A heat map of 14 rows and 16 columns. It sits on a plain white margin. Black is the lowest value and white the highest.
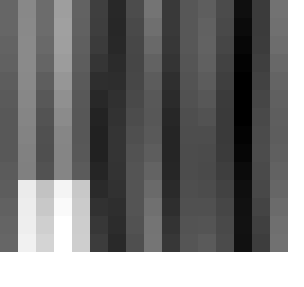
Grain: streaks running down. Histogram: skewed, a long tail of high values. Ninth with the highest average: bottom left. Odd patch: higher, in the bottom left. Roughest part: bottom left.
